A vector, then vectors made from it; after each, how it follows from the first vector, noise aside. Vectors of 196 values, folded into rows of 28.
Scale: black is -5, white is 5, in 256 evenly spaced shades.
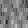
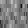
reversed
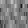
reversed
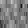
reversed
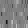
partly zeroed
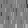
partly zeroed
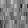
reversed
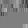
partly zeroed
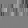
partly zeroed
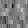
wrapped around
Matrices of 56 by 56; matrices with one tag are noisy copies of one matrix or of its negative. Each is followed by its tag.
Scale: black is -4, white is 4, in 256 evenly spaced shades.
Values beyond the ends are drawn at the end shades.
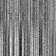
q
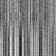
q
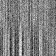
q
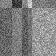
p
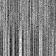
q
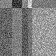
p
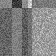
p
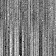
q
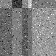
p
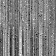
q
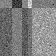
p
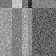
p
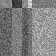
p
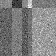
p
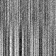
q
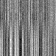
q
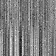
q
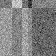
p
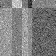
p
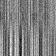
q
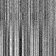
q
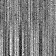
q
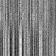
q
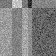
p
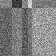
p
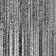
q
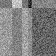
p
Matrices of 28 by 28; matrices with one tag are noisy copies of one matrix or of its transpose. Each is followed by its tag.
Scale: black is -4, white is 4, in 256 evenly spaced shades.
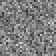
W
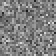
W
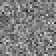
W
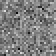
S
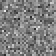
S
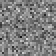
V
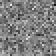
S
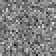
V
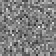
V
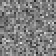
W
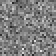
W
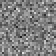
V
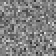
W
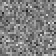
W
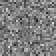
V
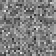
S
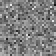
S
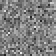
S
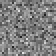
V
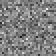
V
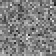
S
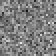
W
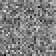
S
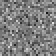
V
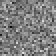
W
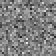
V
